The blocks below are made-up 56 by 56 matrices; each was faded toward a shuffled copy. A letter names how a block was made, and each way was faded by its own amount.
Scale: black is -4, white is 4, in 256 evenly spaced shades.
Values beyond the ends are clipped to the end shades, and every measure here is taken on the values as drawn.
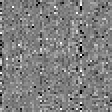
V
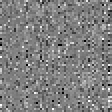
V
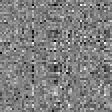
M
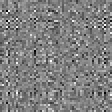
M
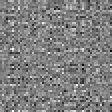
M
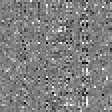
V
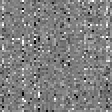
V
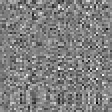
M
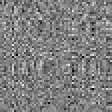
M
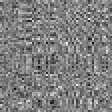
M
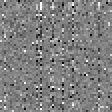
V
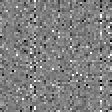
V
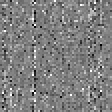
V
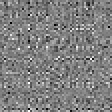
M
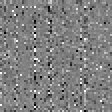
V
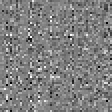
V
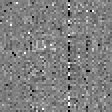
V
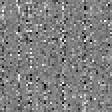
V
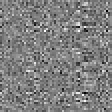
M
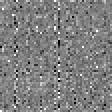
V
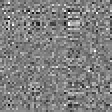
M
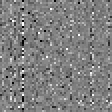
V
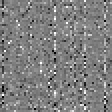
V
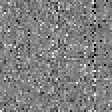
V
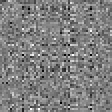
M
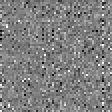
V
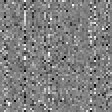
V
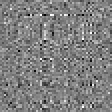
M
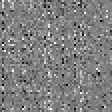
V
